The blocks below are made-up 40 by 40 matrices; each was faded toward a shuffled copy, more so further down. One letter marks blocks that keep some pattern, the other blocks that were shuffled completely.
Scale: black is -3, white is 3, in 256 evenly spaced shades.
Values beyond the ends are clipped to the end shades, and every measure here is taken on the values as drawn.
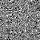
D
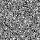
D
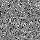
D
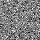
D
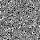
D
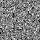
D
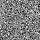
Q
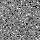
D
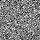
Q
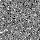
Q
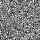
Q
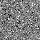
Q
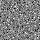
Q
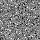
D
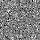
D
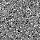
Q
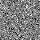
Q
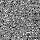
D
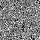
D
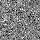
D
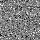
Q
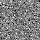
Q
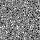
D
